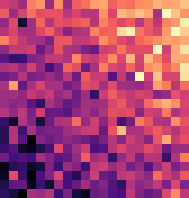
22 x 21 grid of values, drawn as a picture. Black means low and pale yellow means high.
No row or column stands out. There is an overall slope up to the top right. The ninth with the lowest average is the bottom left. Fine speckle covers the field. On average the colour sits 50% of the way up the scale.
